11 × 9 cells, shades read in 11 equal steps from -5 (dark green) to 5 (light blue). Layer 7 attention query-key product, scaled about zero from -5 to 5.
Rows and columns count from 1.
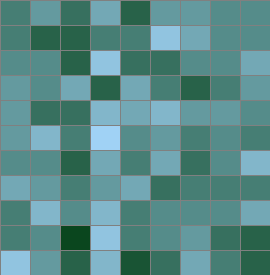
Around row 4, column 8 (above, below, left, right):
0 1 -3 1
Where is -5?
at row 10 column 3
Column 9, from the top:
0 0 2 1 0 -1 3 -1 2 -3 -3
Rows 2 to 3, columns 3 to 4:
-3 -1 / -3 4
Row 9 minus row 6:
-2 0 1 -2 -1 -1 1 0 3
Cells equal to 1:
14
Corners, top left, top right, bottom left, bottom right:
-1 0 4 -3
